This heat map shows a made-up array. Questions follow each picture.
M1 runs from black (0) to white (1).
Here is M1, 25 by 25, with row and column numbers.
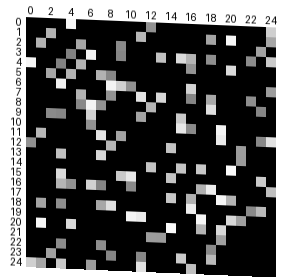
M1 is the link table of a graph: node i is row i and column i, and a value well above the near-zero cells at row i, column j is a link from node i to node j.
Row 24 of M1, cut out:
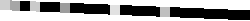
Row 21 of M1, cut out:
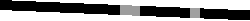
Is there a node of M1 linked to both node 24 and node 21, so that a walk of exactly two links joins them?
no
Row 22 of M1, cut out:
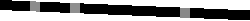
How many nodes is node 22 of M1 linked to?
3
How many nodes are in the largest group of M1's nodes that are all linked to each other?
4
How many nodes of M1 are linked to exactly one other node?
0
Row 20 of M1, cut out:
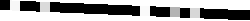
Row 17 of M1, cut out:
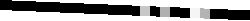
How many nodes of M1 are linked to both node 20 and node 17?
2
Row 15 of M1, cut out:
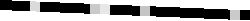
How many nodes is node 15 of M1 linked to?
5
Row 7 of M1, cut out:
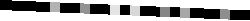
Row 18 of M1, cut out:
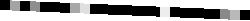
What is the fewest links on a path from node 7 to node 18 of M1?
1
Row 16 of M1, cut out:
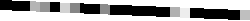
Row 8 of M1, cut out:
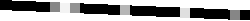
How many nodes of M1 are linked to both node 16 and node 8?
3
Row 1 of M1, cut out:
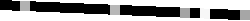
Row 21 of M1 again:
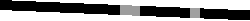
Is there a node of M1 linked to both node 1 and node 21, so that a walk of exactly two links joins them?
no
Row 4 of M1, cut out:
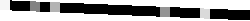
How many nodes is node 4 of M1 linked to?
5
